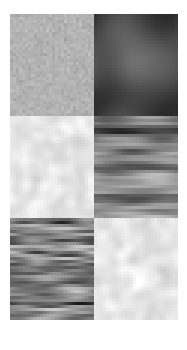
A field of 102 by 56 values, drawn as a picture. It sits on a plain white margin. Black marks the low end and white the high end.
The table splits into 3 rows of 2 panels. Panel 1,1: high, fine-grained, faint in contrast. Panel 1,2: low, smooth. Panel 2,1: very high, blotchy, faint in contrast. Panel 2,2: middling, streaked across, strong in contrast. Panel 3,1: middling, streaked across, strong in contrast. Panel 3,2: very high, blotchy, faint in contrast.
